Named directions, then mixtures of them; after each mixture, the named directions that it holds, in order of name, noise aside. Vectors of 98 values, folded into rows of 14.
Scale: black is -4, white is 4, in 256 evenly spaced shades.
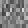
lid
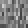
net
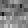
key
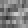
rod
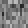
key, net, rod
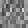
lid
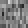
key, net, rod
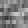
rod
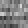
key, rod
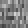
net, rod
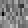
key, lid, net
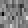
key, lid, net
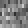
lid, net, rod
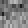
key, rod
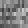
lid, rod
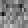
key, lid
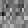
key, lid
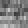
key, net, rod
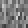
lid, net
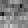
key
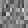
lid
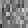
lid, rod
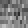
key, net, rod
